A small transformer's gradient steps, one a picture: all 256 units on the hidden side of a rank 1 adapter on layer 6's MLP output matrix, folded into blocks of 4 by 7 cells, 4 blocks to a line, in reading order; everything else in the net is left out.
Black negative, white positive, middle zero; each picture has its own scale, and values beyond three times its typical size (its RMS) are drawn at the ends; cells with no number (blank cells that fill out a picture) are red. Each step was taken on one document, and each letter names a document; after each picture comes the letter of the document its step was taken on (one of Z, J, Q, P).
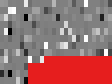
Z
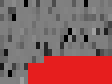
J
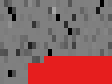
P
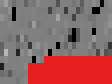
P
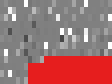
Z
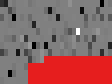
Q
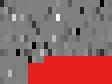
Q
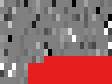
J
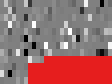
Z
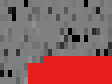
Z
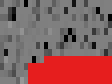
J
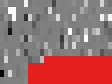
Z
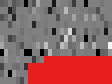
J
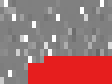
Q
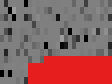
Z
